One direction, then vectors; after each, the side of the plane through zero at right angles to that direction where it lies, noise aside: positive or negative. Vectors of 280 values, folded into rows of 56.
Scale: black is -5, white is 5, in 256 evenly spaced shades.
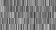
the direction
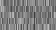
positive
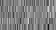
negative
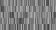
negative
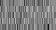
negative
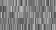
negative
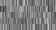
negative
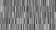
positive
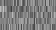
positive
